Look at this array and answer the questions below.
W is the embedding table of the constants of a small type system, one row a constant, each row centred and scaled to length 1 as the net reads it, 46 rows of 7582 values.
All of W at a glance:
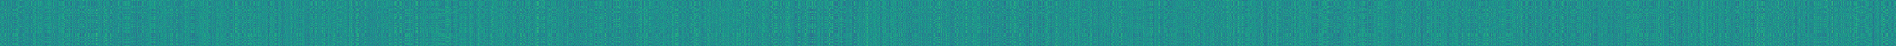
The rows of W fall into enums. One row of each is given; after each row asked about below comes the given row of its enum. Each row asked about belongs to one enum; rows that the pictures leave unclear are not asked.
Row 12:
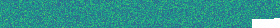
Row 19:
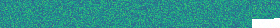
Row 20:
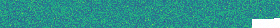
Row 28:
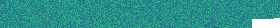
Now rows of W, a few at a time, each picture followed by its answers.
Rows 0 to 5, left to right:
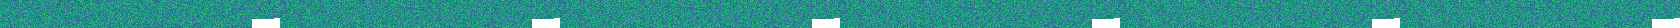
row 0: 12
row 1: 28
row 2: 28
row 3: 28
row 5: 28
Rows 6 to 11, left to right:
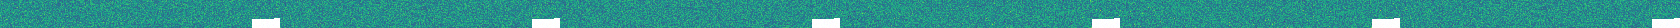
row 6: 12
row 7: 19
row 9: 20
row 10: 20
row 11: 19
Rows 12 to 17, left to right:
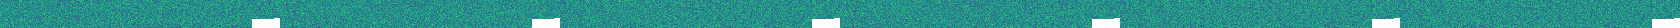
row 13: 20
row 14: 28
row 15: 20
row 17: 28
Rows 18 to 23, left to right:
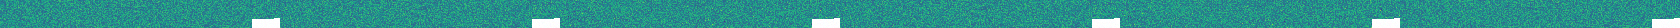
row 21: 19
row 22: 20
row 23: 28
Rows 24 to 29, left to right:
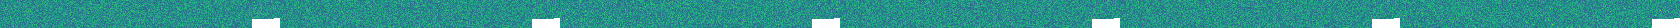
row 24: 19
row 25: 28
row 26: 12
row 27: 28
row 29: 20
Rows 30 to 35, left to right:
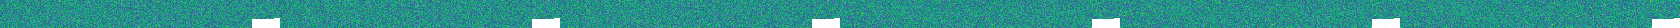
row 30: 28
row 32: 28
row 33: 20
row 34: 20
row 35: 20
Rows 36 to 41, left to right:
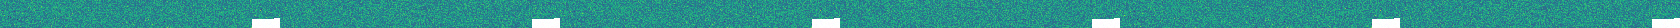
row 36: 20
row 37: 19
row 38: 20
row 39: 28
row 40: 20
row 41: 19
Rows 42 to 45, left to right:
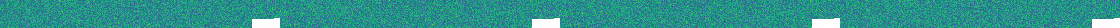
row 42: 28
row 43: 20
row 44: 20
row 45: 28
